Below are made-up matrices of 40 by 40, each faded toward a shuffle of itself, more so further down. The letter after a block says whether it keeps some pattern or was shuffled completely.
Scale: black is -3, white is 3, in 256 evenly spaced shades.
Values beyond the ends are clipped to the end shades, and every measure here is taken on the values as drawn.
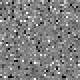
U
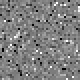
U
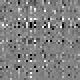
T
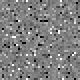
U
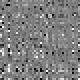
T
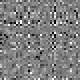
T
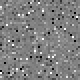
U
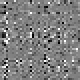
T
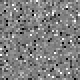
U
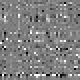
T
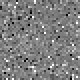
U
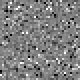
U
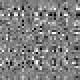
T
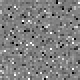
U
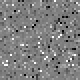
U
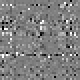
T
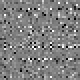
T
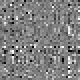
T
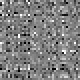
T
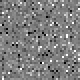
U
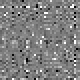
T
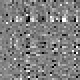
T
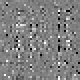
T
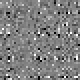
T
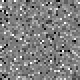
U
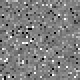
U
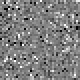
U
